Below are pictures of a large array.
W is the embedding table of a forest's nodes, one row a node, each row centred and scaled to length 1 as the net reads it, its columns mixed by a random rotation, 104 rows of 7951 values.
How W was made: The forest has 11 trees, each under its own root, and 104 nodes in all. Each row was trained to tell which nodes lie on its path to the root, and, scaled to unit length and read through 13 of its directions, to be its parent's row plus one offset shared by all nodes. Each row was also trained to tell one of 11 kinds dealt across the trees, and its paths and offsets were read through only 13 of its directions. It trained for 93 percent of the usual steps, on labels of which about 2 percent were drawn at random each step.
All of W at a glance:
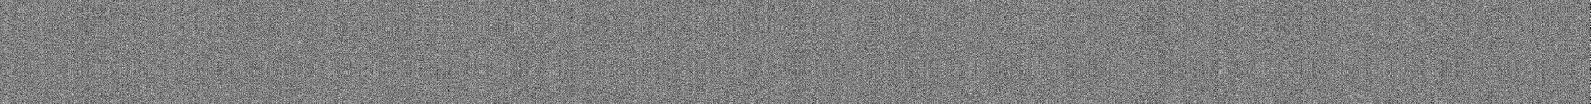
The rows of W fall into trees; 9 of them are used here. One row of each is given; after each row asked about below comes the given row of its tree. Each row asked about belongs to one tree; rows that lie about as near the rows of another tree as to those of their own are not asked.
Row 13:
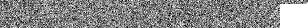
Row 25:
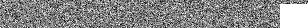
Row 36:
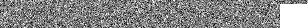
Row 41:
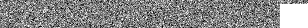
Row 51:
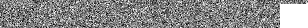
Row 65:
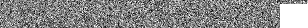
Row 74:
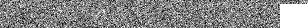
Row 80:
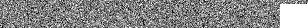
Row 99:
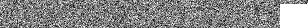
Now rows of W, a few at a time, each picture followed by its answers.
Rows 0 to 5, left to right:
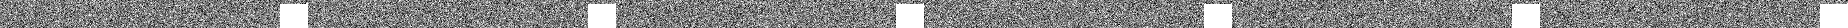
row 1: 65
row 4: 99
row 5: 51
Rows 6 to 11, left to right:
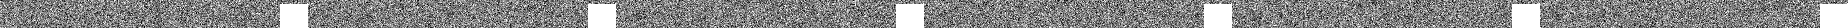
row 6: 65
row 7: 25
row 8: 51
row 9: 51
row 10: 51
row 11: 25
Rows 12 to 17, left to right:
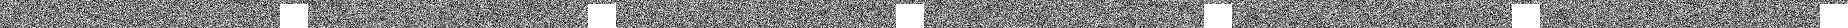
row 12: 41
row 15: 99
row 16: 74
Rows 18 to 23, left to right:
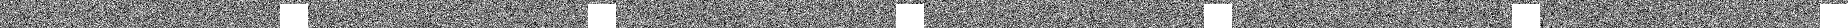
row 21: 51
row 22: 25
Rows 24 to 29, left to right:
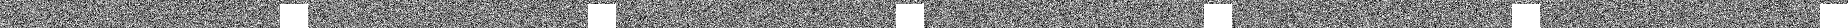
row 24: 25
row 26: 51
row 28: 99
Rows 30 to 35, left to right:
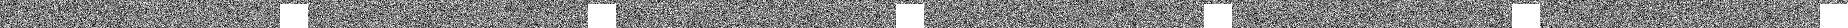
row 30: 99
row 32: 74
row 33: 65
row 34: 25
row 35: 99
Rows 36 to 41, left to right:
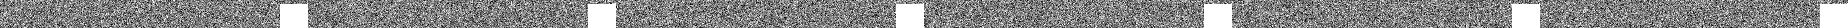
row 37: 51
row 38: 51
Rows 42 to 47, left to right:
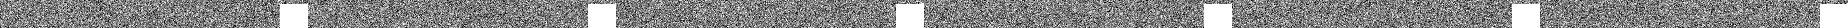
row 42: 41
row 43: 80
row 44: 25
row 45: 25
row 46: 51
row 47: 99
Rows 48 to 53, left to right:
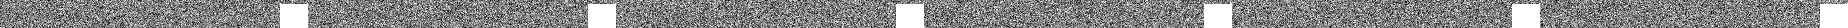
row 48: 25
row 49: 25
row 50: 65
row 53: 99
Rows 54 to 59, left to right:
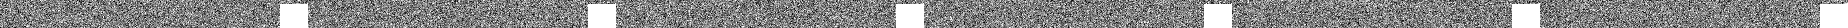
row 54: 41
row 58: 36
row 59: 25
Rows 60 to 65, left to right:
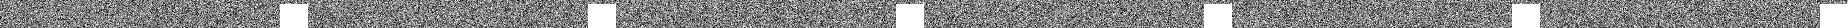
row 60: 80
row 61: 74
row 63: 51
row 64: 99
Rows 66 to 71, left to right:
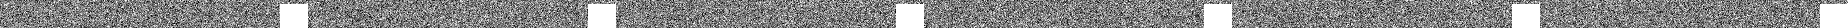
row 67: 99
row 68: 99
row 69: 80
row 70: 65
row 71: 65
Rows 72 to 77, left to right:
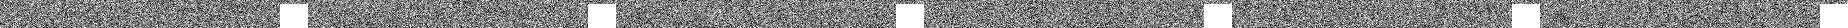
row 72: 65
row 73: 65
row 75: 80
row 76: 99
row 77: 51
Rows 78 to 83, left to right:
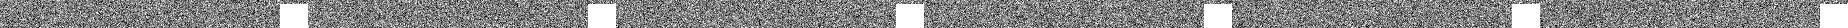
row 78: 41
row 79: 65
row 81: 36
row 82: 41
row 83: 99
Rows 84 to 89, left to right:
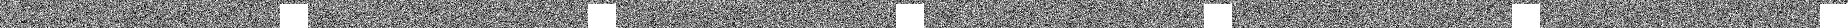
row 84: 13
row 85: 51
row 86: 65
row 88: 99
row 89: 65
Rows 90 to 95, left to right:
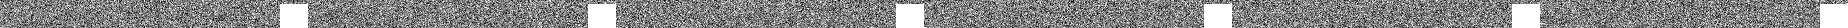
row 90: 65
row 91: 51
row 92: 25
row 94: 13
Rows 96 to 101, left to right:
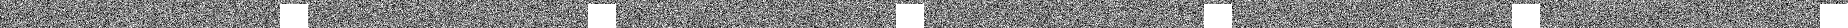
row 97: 25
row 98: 74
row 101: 65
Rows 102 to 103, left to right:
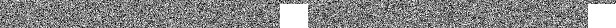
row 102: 25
